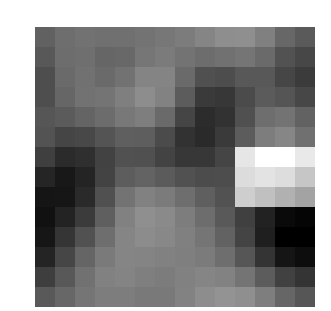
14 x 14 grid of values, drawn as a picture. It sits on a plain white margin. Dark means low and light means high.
Ninth with the highest average: middle right. Odd rows or columns: none. Odd patch: higher, in the middle right. Roughest part: middle right. Calmest part: bottom middle.
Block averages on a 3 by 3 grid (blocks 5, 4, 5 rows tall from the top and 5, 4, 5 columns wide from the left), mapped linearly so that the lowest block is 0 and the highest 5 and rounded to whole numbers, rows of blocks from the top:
221
015
130
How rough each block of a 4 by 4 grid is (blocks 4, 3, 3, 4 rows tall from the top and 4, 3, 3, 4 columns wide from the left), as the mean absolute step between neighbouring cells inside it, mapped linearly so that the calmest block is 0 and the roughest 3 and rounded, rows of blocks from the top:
0011 | 1102 | 1113 | 1001
